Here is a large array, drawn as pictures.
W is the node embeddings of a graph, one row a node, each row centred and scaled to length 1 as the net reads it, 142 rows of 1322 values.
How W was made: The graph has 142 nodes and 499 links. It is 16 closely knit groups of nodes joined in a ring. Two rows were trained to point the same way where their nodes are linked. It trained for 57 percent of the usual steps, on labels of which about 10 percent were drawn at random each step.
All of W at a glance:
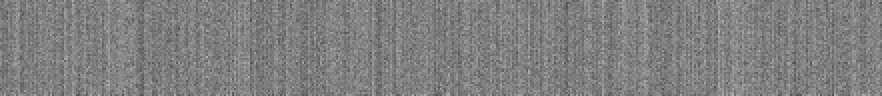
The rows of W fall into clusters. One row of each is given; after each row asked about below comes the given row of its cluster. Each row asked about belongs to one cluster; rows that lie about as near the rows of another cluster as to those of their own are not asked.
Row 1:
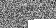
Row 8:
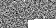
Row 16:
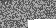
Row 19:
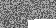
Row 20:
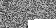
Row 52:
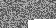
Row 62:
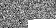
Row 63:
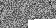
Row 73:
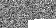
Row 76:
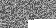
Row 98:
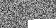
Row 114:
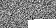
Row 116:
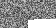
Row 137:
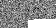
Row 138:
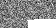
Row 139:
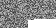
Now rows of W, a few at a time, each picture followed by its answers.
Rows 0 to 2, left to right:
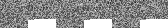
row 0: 1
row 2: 138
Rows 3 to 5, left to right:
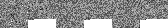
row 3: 62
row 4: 114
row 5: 63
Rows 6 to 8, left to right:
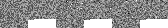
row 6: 1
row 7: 62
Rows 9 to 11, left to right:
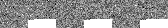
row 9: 16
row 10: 62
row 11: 73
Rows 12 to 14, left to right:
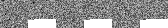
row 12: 19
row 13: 1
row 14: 52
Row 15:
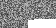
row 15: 52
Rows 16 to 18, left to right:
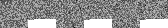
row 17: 114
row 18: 62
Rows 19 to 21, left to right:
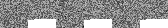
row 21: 114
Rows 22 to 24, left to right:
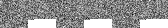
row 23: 116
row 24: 19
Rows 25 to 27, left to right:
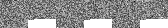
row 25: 16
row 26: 137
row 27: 98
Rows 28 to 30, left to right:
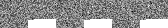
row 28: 114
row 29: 16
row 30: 98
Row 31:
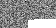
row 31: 73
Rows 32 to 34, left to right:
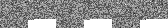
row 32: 73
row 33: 139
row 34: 116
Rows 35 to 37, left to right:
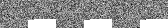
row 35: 138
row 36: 137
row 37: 76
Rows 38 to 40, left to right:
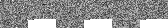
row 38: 19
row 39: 63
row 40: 16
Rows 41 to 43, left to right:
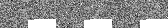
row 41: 1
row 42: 138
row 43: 20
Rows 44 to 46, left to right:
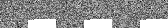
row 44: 16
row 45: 20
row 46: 8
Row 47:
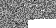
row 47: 114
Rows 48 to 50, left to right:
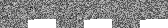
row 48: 76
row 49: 19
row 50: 137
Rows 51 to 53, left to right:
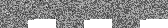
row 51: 8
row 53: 139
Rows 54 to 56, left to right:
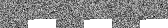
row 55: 62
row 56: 116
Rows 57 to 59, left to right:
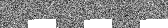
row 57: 137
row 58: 138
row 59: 20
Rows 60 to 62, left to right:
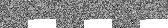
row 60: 138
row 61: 1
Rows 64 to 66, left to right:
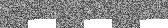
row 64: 73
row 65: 138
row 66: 19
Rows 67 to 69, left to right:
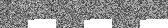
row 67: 20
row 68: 8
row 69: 20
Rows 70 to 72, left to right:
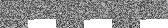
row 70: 16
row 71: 137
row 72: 1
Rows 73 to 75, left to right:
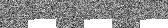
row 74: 116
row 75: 63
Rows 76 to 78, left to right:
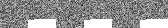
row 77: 20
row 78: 98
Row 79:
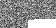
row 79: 73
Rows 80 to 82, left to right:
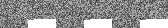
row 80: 139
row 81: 8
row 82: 62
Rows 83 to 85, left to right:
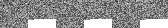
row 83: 76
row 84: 116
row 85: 98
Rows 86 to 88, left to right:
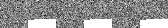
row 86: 52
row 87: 52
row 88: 116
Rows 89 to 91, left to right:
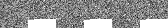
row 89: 76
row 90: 62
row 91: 114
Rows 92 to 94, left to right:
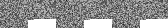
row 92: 62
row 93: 98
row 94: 98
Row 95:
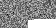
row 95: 98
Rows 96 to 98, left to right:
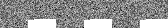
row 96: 76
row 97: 138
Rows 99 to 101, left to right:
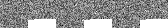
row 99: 19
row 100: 114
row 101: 19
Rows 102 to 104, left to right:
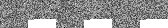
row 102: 63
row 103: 20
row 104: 8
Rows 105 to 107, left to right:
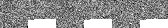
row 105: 20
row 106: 20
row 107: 137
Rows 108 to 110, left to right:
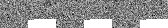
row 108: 98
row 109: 52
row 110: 16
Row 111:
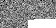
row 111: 138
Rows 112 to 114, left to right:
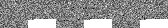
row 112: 114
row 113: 16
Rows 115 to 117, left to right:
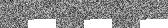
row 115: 98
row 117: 114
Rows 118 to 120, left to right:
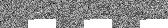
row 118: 63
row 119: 139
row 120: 8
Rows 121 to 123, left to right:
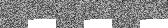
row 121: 139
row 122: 137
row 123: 62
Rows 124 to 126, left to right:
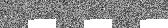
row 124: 52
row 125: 76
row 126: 73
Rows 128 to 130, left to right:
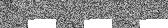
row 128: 20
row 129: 114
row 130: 16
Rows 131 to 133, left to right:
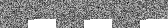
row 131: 63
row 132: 116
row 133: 73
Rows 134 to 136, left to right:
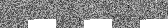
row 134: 1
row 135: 139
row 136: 116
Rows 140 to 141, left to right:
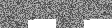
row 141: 139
